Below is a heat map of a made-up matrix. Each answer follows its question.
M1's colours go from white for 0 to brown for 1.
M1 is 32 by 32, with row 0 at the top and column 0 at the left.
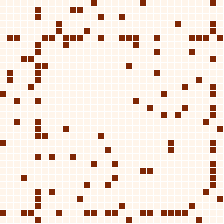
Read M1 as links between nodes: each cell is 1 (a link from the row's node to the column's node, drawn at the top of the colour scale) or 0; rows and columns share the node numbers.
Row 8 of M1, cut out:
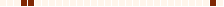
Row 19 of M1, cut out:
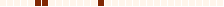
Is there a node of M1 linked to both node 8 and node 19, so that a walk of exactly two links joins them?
no
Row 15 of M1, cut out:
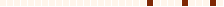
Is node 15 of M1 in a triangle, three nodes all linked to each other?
yes
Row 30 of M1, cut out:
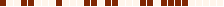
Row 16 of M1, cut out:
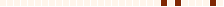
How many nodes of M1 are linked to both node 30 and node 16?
2
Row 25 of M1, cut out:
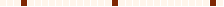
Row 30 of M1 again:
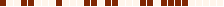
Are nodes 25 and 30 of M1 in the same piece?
yes
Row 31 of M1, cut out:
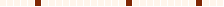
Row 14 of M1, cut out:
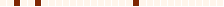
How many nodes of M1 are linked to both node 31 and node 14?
1
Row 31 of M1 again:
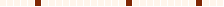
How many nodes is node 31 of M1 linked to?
3
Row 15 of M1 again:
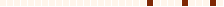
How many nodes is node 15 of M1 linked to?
3
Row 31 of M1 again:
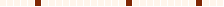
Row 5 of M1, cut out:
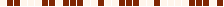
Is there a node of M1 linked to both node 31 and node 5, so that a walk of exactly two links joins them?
yes
